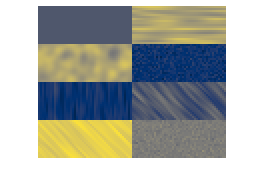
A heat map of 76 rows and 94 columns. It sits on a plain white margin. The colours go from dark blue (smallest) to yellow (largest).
It is made of 4 by 2 panels. Panel 1,1: low, flat. Panel 1,2: high, streaked across. Panel 2,1: high, blotchy. Panel 2,2: very low, fine-grained, faint in contrast. Panel 3,1: very low, streaked downward, faint in contrast. Panel 3,2: low, slanting down to the right. Panel 4,1: very high, slanting down to the right, faint in contrast. Panel 4,2: middling, fine-grained, faint in contrast.
